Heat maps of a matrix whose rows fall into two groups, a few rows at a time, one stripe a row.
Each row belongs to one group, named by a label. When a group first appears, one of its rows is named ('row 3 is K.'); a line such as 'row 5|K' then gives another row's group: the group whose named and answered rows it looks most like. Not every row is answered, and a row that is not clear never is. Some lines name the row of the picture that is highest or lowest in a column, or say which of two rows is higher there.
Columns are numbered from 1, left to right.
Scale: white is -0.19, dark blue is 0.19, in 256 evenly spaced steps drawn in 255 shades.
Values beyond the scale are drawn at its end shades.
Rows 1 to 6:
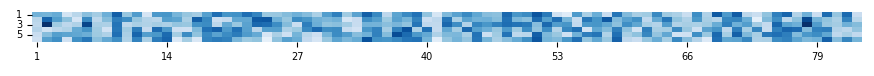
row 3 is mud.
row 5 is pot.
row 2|mud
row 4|pot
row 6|pot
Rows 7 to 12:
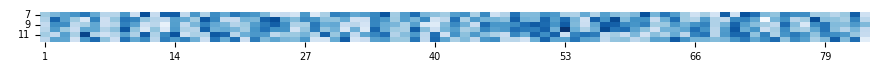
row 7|pot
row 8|mud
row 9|mud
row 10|mud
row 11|pot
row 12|pot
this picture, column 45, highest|9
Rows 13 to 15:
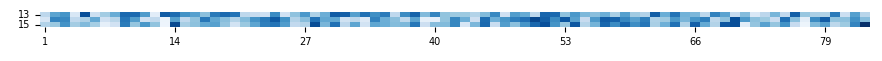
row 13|pot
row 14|mud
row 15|mud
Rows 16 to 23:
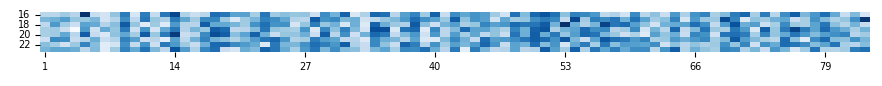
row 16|pot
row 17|mud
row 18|mud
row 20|pot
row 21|mud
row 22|pot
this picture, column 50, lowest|23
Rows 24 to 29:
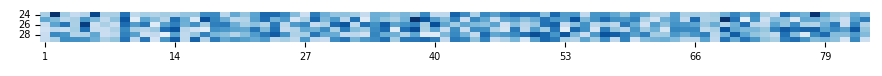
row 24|mud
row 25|mud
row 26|pot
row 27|pot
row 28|mud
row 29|pot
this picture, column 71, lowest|25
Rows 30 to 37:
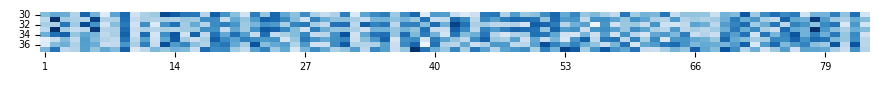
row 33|mud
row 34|pot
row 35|pot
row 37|mud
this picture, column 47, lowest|34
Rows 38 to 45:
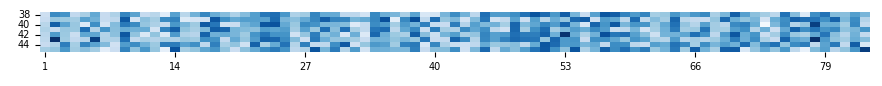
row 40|mud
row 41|pot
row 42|mud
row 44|pot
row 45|mud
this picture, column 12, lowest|41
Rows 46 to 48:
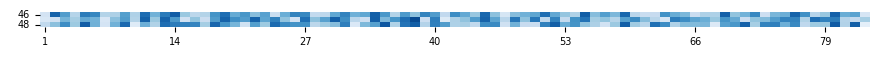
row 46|pot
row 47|pot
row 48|pot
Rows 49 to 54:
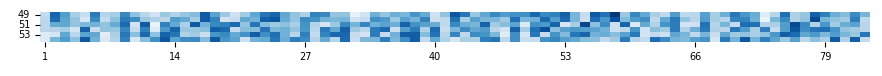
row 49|mud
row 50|mud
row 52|pot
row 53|pot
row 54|pot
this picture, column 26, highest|54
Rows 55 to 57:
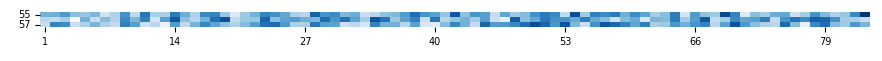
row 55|mud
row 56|pot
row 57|mud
